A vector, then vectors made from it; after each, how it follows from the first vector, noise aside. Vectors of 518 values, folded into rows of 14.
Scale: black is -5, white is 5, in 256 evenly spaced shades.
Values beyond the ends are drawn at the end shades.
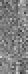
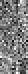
scaled up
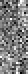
scaled up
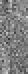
reversed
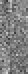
reversed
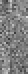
reversed
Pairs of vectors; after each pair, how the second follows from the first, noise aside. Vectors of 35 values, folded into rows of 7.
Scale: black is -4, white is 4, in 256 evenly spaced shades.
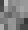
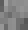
shrunk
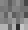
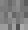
shrunk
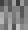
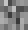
shuffled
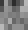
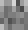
sign-scrambled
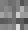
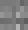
shrunk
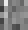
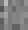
shrunk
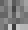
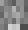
sign-scrambled
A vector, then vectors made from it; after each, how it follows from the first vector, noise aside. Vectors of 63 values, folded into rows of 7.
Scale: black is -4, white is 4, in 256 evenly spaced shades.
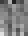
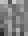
negated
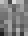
negated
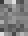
sign-scrambled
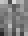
negated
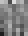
negated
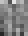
negated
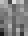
negated
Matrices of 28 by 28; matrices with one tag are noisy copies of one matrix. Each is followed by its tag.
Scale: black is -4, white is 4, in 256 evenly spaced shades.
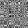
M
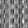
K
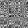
M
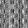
K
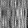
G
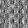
K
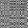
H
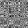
M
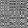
H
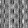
K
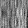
G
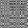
H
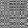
H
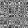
M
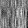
G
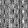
K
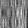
G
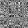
M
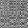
H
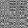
H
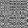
H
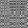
H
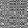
H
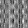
K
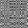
H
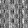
K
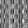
K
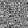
M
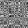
M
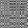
H
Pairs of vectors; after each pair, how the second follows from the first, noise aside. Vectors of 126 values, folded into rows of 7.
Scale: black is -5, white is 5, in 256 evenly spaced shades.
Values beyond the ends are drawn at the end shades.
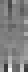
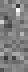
shuffled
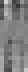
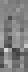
wrapped around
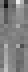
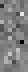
shuffled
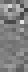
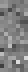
shuffled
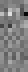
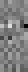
wrapped around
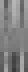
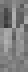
wrapped around
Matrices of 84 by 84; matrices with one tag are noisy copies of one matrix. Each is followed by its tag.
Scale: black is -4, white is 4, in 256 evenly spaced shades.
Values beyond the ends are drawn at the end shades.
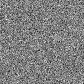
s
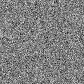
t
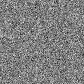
t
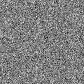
t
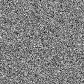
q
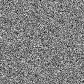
q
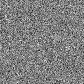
s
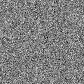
t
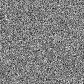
s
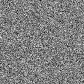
q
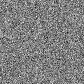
t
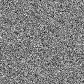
q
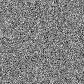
t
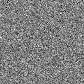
q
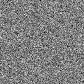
q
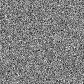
s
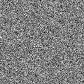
q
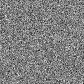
s
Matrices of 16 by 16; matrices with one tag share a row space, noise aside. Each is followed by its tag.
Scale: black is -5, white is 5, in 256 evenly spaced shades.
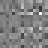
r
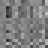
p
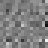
p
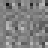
p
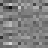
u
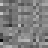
u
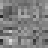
u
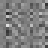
p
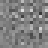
r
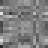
u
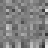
p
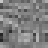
u
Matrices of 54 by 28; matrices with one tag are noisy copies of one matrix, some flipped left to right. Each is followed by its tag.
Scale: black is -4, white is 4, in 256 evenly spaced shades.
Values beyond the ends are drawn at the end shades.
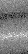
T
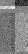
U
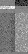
U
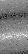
T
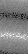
T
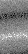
T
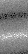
T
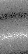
T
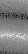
T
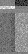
U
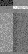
U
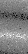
T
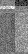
U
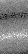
T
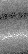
T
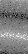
T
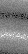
T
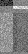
U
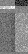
U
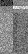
U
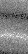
T
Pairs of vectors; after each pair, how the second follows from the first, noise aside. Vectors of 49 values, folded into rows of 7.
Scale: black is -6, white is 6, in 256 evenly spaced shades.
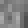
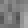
negated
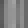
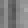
wrapped around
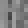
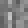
negated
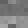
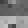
scaled up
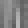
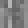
wrapped around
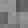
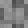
wrapped around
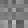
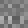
wrapped around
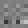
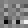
scaled up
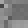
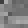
wrapped around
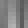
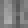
wrapped around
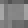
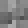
wrapped around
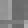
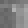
wrapped around
